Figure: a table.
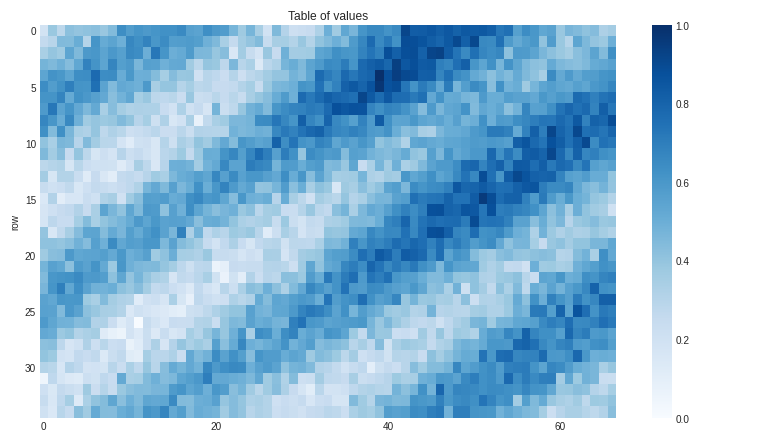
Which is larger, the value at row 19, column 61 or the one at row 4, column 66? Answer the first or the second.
the second
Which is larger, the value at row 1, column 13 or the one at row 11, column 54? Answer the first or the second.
the second
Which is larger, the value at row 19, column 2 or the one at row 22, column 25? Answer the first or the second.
the first
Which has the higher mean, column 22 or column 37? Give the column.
37
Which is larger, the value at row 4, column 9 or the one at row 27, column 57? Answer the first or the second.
the second
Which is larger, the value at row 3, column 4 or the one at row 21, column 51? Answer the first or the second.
the first
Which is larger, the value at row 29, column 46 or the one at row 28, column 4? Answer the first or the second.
the first
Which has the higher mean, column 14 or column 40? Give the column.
40
